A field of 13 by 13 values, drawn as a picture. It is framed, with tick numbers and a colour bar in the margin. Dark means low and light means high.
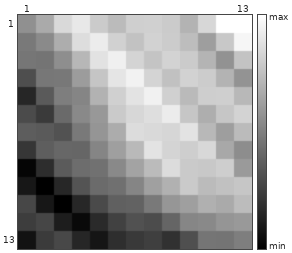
Slope: up to the top right. Grain: diagonal, down to the right. Ninth with the lowest average: bottom left. Lone odd cells: none.
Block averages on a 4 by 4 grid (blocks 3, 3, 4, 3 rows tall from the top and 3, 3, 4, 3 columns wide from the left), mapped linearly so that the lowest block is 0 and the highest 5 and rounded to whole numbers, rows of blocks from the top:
3 5 5 5 | 1 4 5 4 | 0 2 4 4 | 0 0 2 3
